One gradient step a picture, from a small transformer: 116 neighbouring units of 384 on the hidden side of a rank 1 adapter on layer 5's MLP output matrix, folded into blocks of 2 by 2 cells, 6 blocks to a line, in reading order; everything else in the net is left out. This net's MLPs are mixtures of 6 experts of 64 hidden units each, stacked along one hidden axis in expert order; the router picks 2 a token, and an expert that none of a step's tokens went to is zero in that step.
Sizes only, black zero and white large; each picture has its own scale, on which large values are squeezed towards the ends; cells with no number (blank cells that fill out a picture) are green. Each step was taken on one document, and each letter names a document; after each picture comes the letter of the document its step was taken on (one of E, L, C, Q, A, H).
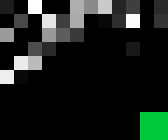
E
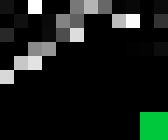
E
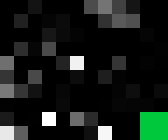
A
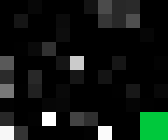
A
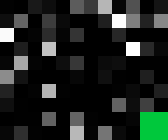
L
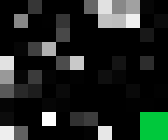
A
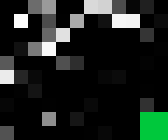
A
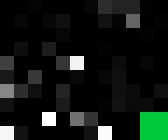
A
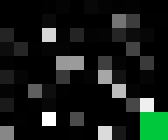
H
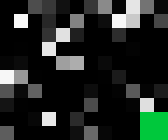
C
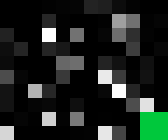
H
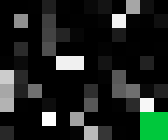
C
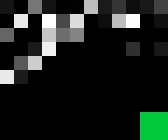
E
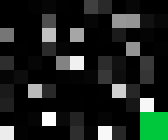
H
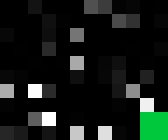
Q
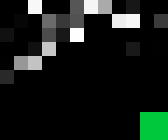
E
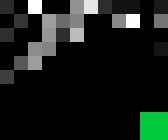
E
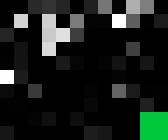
C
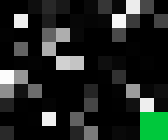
C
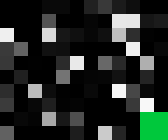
H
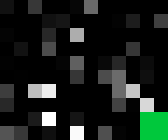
Q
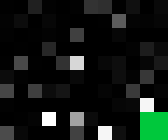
L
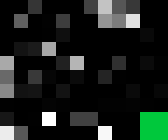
A
